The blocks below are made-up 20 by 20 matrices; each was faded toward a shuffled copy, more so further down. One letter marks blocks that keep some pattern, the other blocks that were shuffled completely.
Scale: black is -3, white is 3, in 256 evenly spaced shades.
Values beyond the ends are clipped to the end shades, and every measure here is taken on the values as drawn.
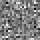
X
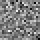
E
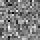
X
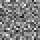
X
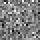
E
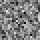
E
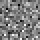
E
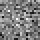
X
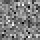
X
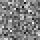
E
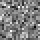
X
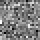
E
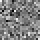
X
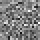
X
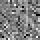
E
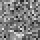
X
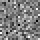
E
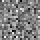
X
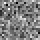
E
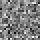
X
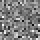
X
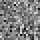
E
